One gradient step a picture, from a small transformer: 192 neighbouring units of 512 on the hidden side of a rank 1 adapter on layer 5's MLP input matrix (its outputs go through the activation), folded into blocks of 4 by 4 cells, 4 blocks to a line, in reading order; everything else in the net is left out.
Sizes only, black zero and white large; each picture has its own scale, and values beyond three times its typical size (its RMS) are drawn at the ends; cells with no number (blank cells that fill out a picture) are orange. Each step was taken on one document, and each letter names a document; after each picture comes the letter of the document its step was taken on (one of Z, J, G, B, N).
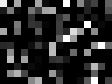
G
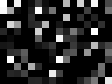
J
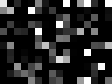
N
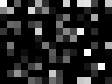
N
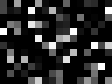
G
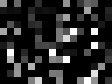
G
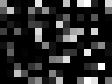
N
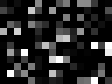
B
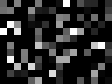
G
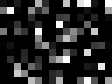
N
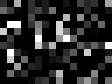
J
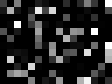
J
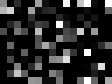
N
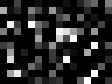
G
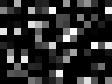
G
